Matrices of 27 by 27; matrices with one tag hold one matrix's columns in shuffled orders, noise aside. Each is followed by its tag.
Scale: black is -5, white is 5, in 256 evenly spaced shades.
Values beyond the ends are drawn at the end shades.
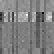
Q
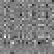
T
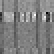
Q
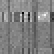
Q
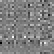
T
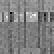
Q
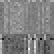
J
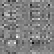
T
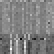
J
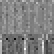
J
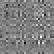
T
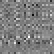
T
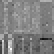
J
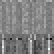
J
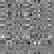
T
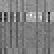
Q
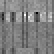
Q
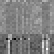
J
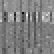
Q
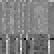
J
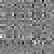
T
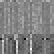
J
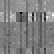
Q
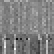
J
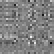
T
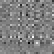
T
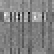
Q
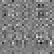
T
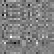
T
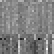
J
